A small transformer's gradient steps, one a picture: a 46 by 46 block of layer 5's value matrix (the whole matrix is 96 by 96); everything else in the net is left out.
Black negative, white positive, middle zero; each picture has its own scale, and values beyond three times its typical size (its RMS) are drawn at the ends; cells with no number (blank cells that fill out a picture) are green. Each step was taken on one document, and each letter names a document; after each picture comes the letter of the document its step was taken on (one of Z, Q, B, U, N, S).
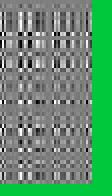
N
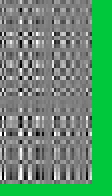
N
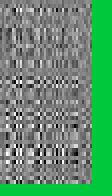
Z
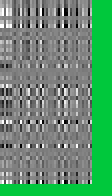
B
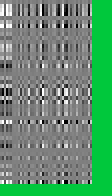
B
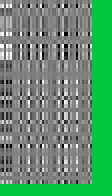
B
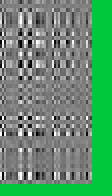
N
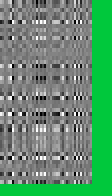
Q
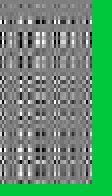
N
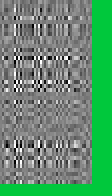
Z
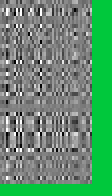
Z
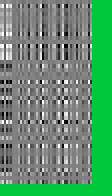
B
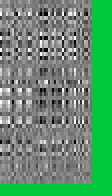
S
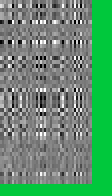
Q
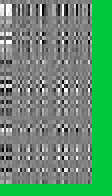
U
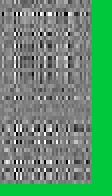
Z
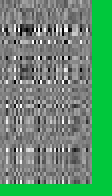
Z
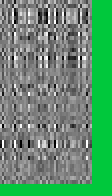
S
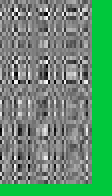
S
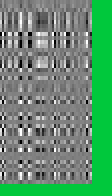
N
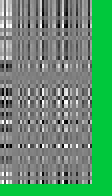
B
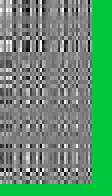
U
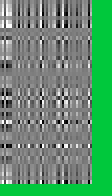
B
